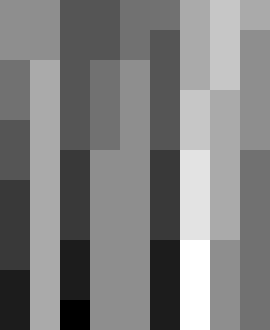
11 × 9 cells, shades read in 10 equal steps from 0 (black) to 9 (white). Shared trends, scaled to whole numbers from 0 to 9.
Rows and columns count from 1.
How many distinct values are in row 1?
5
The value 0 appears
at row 11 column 3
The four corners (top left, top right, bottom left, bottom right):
5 6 1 4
